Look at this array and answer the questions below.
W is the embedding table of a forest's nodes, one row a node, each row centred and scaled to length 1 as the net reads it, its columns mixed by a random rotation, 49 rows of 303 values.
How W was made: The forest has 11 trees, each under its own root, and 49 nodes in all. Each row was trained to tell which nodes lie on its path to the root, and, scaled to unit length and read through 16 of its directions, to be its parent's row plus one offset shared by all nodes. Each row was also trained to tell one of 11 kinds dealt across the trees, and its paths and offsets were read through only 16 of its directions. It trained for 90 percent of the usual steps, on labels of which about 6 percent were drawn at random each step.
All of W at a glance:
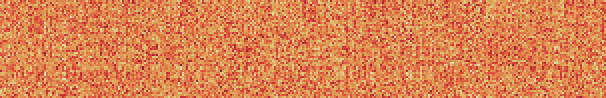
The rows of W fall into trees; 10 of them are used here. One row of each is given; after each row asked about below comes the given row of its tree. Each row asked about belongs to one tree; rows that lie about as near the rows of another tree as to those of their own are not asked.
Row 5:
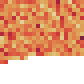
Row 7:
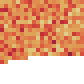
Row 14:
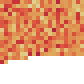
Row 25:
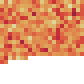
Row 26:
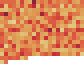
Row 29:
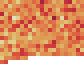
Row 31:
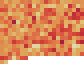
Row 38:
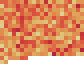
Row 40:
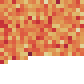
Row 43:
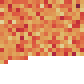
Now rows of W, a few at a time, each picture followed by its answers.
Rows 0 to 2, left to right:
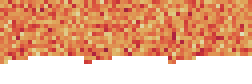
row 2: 40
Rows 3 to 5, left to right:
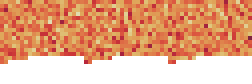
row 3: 7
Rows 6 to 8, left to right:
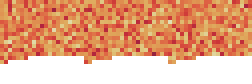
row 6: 43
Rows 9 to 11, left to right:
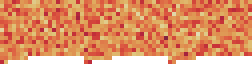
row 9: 14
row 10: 5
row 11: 40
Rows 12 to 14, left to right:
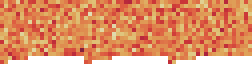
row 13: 25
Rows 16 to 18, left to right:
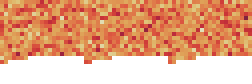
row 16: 40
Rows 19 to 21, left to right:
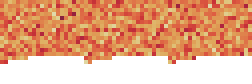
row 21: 43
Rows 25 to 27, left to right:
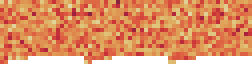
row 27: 26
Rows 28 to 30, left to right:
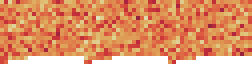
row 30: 43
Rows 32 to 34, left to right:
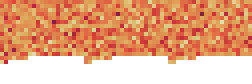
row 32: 5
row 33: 38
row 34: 38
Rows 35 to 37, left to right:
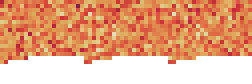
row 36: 25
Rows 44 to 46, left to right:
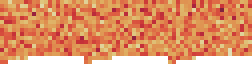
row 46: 29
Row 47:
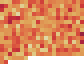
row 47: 7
